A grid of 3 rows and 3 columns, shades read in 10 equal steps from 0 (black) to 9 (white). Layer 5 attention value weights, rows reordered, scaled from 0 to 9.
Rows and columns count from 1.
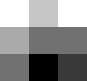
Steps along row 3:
down up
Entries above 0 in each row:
3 3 2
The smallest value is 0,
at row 3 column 2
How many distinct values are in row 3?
3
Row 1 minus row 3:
5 7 7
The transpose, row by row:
9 6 4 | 7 4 0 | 9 4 2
